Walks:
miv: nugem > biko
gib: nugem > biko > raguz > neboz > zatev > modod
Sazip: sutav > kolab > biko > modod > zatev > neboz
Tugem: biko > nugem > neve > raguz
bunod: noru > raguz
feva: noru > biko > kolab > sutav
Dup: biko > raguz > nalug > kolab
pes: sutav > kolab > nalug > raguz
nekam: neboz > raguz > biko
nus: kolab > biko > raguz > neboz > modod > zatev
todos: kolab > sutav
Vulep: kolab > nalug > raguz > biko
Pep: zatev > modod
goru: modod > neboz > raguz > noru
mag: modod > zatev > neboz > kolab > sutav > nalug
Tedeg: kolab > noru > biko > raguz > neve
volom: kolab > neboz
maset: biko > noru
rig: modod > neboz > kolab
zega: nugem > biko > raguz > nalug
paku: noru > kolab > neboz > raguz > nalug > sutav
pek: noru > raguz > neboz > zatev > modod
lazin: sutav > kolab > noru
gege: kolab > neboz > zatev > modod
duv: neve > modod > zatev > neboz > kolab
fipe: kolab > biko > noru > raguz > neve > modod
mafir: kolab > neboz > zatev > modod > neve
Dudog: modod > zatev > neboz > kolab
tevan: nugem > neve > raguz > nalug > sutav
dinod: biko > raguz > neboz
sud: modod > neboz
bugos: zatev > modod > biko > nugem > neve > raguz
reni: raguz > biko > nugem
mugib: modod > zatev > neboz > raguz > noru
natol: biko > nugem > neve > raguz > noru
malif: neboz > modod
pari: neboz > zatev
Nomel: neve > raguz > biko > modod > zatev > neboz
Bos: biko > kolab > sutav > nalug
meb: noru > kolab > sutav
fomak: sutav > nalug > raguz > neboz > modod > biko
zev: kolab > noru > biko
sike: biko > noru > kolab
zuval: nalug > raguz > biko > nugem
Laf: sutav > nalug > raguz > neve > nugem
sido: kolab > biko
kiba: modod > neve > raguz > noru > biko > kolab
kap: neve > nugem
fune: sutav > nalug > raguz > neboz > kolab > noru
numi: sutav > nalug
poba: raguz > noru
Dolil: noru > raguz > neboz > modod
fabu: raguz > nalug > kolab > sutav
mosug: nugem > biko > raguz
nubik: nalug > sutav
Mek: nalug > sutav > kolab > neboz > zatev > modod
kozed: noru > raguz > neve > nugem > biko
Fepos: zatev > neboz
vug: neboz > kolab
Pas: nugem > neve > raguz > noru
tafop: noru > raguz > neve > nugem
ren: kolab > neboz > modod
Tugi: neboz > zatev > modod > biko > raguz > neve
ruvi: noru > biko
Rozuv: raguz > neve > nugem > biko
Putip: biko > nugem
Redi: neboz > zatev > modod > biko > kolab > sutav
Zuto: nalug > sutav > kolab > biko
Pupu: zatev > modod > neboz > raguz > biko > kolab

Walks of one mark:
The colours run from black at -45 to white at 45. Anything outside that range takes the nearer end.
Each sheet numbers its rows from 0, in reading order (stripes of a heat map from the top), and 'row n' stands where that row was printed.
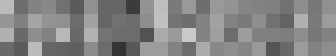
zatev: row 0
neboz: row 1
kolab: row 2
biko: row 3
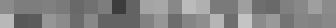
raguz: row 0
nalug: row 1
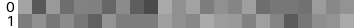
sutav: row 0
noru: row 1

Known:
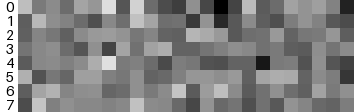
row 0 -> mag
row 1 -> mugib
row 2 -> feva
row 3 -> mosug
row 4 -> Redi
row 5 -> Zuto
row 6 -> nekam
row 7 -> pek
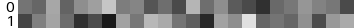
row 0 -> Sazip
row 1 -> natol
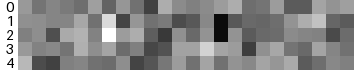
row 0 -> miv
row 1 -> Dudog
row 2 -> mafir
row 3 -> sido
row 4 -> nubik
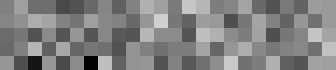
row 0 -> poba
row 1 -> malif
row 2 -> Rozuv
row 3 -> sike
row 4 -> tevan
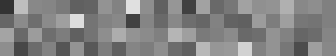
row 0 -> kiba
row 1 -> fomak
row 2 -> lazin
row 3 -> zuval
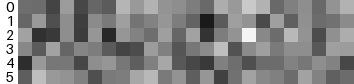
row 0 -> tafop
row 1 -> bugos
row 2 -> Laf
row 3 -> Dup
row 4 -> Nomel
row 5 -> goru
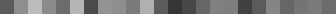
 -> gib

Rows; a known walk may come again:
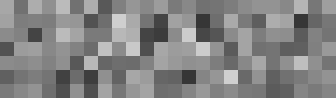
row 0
vug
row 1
fune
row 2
paku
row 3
Tedeg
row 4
sud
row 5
Tugem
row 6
mosug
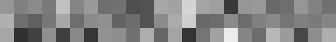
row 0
sido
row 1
todos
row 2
Laf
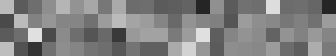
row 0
Mek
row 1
Dolil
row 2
dinod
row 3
fabu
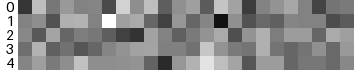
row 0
fipe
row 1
mafir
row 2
Dup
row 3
bunod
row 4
zev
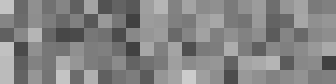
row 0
Fepos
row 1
miv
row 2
maset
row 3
numi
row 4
Zuto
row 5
volom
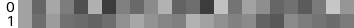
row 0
zega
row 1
lazin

